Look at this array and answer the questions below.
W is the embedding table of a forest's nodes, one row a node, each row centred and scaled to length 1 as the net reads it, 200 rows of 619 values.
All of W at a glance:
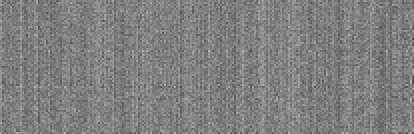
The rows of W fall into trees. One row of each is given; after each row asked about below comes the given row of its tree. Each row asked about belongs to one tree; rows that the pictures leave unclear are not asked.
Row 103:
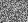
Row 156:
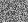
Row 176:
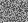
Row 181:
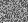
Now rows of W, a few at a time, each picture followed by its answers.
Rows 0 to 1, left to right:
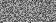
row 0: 103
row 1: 176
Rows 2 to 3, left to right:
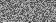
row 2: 156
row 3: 103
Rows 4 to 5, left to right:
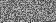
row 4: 103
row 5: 176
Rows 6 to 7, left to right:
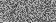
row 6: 156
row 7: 176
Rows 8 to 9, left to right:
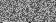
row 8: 156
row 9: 103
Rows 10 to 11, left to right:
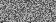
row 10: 103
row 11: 181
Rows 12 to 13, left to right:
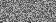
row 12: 103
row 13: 181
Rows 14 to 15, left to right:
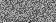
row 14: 176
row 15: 103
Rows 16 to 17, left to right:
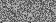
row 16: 103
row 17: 181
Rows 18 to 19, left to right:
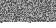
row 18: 103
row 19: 176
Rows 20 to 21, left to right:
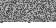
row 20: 103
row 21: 156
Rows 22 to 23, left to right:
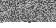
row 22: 156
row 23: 103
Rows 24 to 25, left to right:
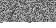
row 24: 156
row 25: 103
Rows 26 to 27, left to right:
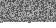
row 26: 176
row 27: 156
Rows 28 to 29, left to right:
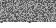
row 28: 103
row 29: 103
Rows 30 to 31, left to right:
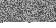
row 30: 176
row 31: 156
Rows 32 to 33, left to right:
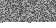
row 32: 176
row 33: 181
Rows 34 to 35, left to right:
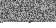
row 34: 176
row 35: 103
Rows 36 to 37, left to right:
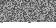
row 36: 181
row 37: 156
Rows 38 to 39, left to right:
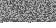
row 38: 176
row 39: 176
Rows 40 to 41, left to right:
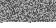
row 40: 156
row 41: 176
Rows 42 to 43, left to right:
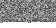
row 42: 176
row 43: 176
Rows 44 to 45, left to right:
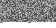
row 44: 156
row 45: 156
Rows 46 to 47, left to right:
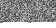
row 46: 103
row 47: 181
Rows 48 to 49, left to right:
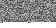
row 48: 176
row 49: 156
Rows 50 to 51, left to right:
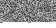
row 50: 156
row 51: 176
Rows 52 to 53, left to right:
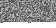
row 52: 103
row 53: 176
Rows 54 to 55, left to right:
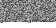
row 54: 103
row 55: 176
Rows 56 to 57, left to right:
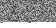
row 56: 156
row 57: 181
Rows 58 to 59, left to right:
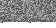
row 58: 176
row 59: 176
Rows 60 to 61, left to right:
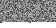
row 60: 156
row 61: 181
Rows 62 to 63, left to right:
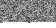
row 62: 156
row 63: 156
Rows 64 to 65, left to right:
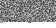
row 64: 176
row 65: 181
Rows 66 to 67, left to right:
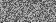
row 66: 103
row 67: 181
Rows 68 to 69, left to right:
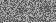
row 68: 176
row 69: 176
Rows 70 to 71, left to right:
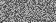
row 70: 103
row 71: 176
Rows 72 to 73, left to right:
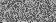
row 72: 156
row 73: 176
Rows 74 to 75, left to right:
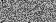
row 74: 103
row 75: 156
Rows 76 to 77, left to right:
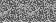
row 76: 156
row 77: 156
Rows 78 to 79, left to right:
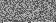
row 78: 176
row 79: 156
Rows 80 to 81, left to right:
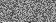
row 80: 156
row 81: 103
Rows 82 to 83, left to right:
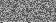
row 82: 156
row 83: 156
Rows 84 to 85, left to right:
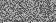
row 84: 176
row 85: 176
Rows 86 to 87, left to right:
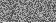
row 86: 156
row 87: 176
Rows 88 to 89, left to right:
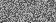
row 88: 103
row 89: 181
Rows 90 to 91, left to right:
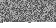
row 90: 176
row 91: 156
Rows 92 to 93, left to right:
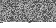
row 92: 156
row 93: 103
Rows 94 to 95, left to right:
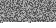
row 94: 176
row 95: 176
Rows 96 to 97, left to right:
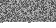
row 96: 181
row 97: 156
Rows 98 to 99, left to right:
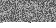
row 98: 156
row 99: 181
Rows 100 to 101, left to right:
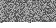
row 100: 103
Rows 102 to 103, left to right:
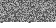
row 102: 103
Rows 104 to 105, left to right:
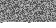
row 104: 156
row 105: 156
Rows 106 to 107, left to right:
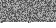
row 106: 103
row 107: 176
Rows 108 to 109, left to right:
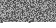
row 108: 156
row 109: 103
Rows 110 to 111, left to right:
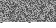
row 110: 156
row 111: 156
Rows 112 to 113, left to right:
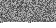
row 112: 176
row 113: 176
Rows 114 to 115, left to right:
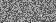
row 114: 103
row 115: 176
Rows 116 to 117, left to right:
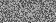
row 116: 181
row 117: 181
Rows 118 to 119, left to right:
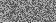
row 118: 156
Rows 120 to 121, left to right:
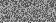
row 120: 181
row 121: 181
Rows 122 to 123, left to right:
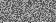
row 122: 176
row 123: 181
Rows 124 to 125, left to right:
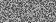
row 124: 176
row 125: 181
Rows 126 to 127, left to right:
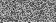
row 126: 156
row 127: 156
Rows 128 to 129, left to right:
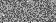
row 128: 181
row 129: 176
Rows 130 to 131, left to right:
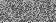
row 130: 176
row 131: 176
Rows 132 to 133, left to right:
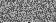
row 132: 176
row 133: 156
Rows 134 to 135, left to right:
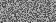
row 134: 103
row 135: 176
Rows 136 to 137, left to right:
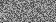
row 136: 181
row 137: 103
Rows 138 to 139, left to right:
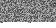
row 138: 103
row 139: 181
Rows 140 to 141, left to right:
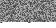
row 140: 156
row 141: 156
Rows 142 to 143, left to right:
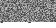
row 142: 103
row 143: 156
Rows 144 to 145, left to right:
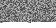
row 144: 103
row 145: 176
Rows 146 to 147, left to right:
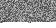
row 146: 103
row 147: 176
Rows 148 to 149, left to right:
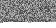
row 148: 176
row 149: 176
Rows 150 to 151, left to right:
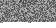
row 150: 181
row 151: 181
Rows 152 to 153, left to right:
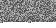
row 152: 176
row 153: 176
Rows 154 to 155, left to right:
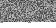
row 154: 103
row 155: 156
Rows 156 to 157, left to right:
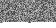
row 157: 156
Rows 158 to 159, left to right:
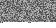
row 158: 176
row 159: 156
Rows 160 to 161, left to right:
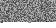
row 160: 103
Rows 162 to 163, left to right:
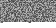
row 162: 103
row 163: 103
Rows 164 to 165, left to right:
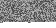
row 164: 176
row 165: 156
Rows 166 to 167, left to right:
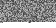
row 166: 181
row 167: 103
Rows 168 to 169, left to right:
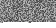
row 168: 176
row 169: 103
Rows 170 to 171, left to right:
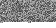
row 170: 176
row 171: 176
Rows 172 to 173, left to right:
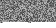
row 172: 156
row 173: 181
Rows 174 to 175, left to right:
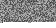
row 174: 176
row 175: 181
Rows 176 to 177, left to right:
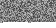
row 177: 181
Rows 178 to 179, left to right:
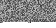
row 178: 156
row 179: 176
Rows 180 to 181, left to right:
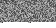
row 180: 181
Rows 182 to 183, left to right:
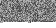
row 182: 176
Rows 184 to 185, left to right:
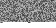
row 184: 156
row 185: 156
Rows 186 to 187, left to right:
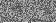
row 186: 176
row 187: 176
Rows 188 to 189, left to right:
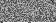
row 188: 103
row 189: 156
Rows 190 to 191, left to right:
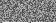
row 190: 156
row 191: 176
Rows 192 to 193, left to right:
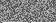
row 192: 156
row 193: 181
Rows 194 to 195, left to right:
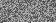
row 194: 103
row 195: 181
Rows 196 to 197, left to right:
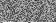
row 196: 156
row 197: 156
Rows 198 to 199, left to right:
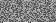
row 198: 176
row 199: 176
